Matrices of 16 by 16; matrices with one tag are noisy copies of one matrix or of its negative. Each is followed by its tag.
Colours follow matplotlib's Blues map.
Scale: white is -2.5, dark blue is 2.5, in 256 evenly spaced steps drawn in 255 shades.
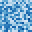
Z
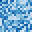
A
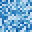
A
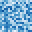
Z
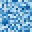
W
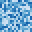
W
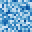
W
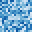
A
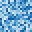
A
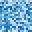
Z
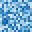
W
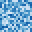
W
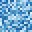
A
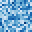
A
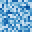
W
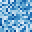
A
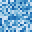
A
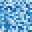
Z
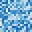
A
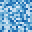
Z
